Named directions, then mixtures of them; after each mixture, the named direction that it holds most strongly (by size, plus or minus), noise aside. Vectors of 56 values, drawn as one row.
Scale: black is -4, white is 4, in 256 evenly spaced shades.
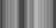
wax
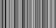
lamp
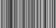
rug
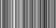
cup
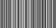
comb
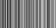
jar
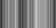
wax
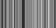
lamp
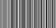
comb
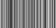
rug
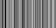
lamp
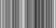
wax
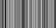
lamp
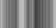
wax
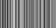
jar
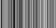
cup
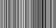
comb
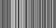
comb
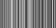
comb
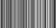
rug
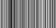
rug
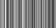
lamp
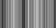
wax
